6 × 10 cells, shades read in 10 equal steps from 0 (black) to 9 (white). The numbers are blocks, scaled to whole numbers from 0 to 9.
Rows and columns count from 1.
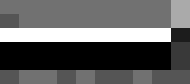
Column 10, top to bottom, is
6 6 1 2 2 3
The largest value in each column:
9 9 9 9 9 9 9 9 9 6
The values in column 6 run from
0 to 9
